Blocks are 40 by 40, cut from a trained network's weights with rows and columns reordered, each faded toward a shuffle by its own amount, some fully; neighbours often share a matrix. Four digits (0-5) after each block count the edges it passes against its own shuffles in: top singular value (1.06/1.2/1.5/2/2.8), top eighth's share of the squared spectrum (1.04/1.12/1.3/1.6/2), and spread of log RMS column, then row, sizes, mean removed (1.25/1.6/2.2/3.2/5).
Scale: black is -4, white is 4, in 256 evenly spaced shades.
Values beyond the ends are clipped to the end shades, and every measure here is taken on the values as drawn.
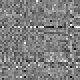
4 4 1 2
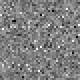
1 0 0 0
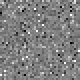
0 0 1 0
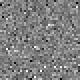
1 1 0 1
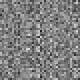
4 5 3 0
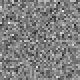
0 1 0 0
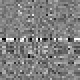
4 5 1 2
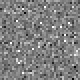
1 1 0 0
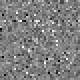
2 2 0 1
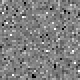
0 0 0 0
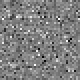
2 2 0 1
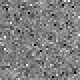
0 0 0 0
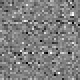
3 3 0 2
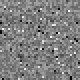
0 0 0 0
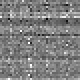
4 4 2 2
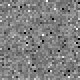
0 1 0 0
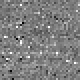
1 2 0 0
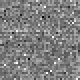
1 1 0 0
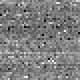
3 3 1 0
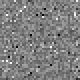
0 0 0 0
